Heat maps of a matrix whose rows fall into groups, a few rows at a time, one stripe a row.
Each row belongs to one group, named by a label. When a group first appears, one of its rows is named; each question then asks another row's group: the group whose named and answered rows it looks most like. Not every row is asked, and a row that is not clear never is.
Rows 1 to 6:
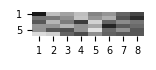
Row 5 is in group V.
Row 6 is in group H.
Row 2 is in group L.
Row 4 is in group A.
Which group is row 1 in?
L
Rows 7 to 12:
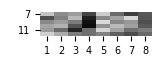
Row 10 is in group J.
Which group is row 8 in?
J
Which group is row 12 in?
H
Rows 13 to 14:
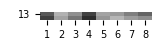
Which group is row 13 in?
J
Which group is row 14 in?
J
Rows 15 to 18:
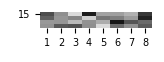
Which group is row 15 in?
J
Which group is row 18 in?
V
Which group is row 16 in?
L
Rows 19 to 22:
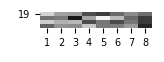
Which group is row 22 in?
L
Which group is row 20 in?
V
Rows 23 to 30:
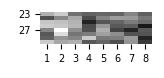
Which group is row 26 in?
H
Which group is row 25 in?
H
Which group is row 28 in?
L
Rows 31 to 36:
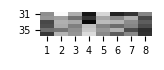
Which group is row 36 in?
L
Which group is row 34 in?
L
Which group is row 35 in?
L
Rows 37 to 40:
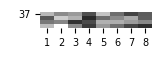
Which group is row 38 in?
J
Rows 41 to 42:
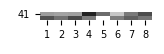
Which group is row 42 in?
V
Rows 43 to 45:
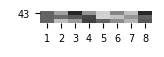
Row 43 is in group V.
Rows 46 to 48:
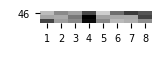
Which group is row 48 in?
J
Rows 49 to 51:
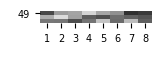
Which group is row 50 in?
H
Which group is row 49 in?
L
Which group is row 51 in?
V
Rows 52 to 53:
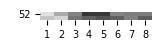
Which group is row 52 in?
H
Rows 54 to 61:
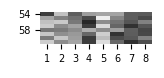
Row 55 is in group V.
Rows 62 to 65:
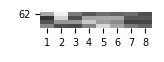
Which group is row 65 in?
V
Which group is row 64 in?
L
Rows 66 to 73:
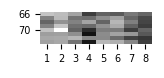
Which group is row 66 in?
H
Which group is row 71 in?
J
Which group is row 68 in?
L
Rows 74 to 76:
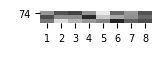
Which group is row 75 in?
J
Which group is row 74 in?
V
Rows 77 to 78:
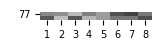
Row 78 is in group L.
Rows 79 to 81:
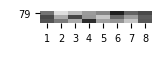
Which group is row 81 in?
J
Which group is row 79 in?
A
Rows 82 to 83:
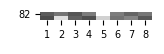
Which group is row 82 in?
V
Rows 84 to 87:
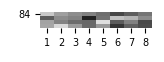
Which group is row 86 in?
V
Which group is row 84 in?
H
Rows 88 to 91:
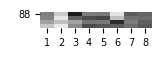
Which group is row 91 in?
H
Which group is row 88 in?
L
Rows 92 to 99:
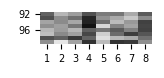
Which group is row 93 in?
J
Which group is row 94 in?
J
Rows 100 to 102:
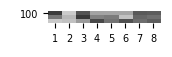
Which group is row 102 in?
H
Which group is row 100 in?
L
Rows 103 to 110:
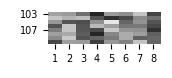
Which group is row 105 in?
V
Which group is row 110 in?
J
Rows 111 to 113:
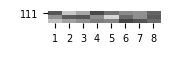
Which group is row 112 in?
V
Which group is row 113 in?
H
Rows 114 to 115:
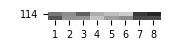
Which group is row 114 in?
L
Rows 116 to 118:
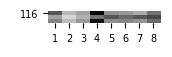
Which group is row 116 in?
J
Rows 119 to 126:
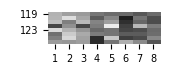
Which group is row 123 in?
H
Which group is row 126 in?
J
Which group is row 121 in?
A
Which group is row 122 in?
V
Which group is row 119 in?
H
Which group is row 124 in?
A
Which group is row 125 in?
A
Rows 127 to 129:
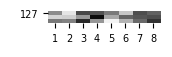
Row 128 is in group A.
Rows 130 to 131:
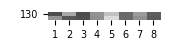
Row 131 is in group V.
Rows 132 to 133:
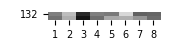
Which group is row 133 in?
V
